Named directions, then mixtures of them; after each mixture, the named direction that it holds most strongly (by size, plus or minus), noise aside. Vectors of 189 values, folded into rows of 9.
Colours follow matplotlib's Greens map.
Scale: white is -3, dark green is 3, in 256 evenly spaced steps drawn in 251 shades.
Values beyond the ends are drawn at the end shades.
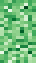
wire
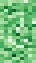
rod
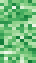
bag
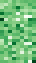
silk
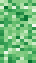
bag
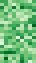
bag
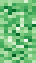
rod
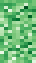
wire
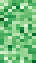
bag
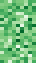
wire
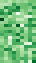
silk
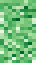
silk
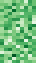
rod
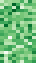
bag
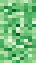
rod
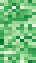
bag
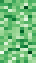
wire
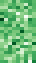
silk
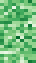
bag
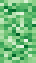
rod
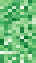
bag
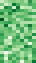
bag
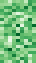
rod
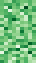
wire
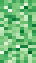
wire
